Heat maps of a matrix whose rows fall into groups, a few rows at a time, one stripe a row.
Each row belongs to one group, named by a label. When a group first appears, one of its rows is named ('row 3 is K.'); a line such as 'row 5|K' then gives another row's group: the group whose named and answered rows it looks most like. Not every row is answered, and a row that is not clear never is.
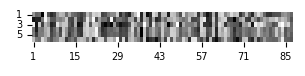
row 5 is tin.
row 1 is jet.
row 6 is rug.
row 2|tin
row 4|tin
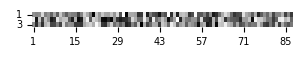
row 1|rug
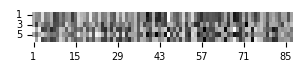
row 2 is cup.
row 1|cup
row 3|cup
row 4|jet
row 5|rug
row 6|jet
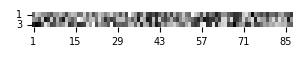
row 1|rug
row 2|cup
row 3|tin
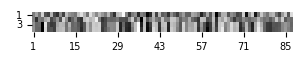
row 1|cup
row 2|tin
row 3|jet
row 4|jet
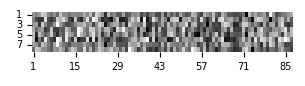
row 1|rug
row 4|cup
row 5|cup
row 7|rug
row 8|rug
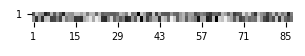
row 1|cup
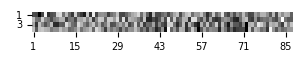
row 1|tin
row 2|rug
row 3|cup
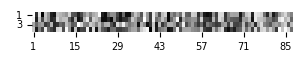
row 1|jet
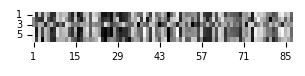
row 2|tin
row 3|cup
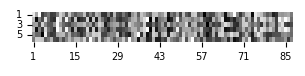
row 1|jet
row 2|tin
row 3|rug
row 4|tin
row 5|jet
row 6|cup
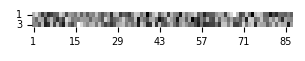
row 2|cup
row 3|cup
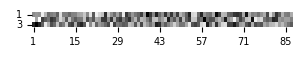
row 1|rug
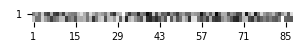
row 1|cup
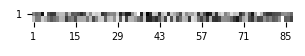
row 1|jet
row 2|rug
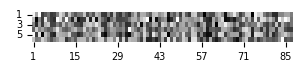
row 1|jet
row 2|tin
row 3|jet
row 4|rug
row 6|rug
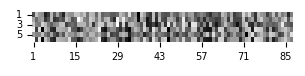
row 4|jet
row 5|cup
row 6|jet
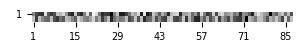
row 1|tin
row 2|cup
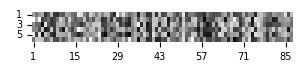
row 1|cup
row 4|cup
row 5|jet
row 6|cup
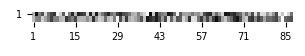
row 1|tin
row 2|rug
